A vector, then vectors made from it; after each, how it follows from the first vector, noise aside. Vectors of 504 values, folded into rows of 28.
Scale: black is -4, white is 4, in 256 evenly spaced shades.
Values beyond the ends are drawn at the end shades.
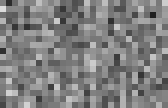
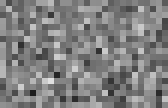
wrapped around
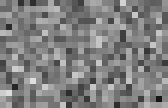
wrapped around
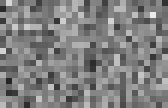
negated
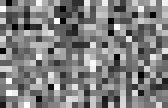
scaled up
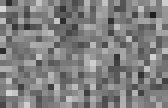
copied
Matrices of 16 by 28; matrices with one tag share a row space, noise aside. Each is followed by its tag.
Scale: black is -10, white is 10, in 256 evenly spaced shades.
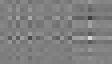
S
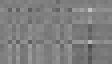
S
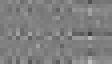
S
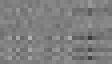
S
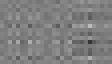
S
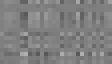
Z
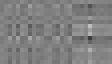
S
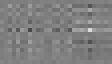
S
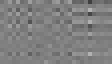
S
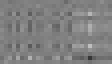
S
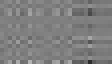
S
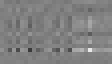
S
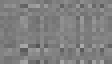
Z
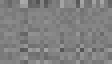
Z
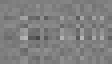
Z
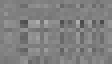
Z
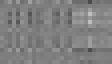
S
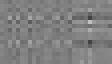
S
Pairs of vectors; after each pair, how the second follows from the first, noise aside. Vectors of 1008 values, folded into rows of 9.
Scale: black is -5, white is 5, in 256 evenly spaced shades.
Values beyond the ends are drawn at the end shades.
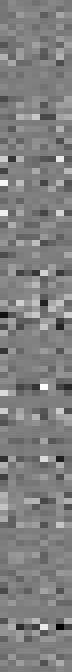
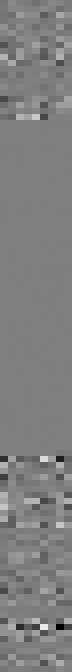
partly zeroed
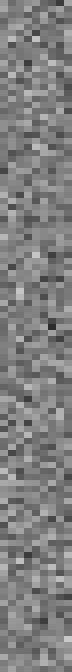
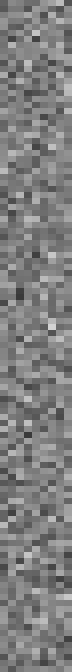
negated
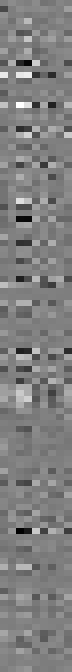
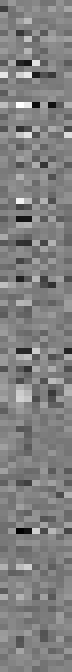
copied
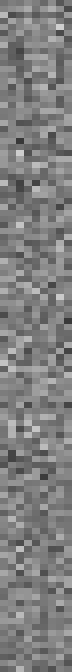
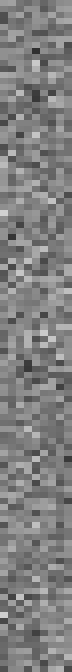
wrapped around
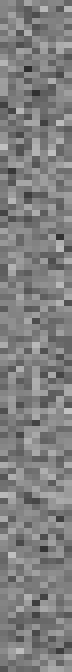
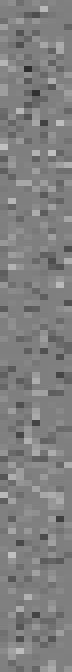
partly zeroed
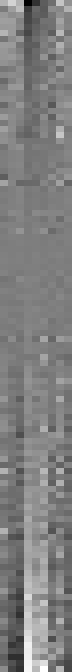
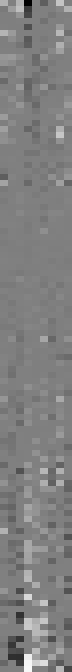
partly zeroed
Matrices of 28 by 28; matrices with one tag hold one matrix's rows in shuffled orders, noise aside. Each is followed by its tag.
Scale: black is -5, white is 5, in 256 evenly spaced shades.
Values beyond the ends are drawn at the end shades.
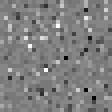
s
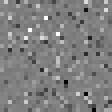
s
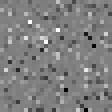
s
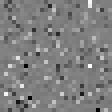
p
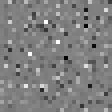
s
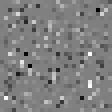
p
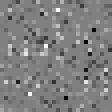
s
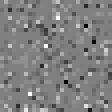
s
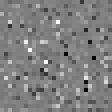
s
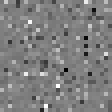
s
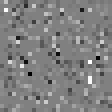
p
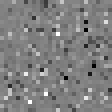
s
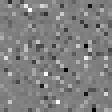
s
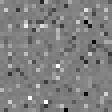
s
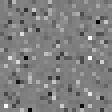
p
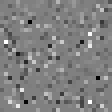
p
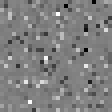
s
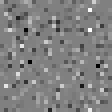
p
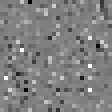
p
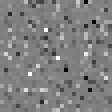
s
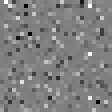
p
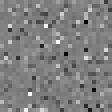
s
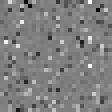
p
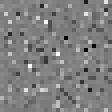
s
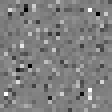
p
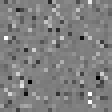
p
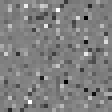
s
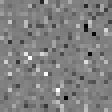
s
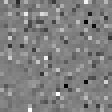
s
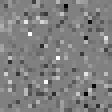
s
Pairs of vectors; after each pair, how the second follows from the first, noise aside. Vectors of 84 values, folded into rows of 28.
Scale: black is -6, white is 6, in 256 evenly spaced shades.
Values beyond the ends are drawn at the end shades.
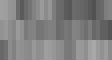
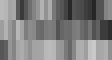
scaled up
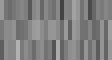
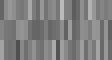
negated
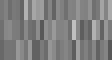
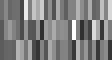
scaled up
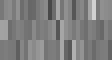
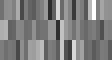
scaled up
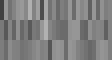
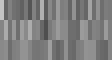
negated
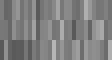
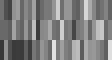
scaled up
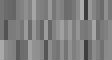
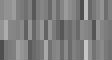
negated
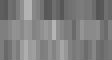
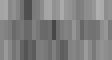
negated
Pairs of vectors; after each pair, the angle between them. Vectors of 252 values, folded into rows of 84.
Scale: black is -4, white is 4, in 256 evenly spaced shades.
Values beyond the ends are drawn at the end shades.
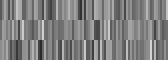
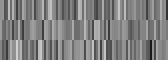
nearly opposite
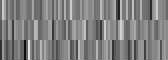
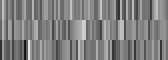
nearly parallel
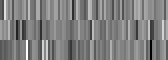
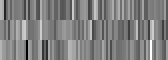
nearly opposite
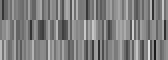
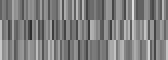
partly aligned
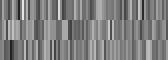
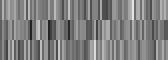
orthogonal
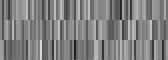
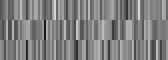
partly aligned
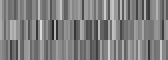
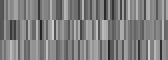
nearly opposite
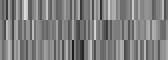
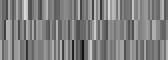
nearly parallel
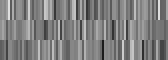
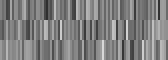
nearly opposite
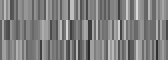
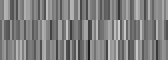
nearly parallel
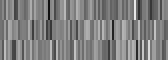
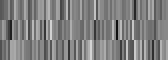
partly opposed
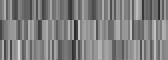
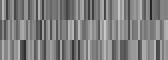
partly aligned
